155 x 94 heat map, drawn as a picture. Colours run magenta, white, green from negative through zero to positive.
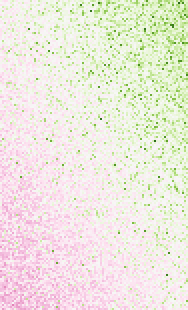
The ninth with the highest average is the top right. The bottom left is the ninth with the lowest average. Values rise toward the top right. No regular stripes run through it. Fine speckle covers the field.
